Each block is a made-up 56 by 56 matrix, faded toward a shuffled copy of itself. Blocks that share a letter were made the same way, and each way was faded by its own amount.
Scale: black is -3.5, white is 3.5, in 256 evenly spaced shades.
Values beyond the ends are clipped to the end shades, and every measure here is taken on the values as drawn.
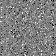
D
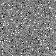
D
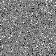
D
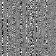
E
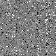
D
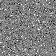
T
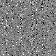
D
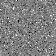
T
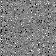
D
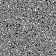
T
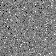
T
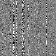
E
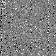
D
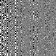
E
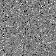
D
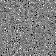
D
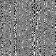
E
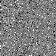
D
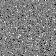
T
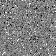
T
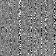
E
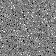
T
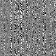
E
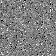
D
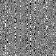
E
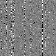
E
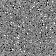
T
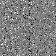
D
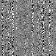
E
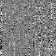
E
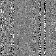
E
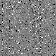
D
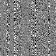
E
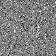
D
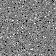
T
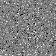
D
